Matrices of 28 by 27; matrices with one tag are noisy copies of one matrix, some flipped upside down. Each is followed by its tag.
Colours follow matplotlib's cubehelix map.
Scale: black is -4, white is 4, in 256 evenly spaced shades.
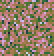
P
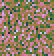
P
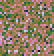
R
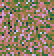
P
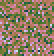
R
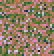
R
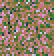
P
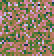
R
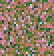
P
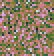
P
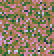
R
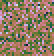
R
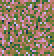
P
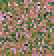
R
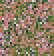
P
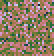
R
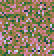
R
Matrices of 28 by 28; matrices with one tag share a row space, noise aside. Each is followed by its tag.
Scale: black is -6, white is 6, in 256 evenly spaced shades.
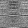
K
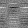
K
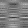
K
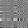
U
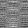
K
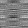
K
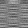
K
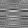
K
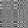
U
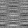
K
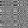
U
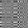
U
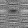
K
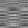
K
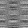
K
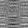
K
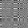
U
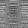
K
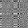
U
